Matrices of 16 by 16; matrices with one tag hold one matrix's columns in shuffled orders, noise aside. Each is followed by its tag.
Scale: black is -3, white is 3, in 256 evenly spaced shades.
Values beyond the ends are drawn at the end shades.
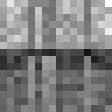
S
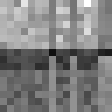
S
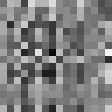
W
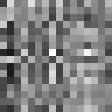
W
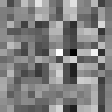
W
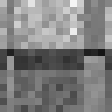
S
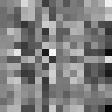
W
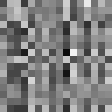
W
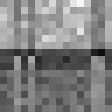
S
